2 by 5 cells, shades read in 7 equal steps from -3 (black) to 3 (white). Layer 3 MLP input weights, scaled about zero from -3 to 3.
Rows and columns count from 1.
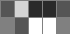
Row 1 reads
-1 2 -2 -2 -1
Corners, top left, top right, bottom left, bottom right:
-1 -1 0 0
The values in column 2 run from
-1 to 2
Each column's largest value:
0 2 3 3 0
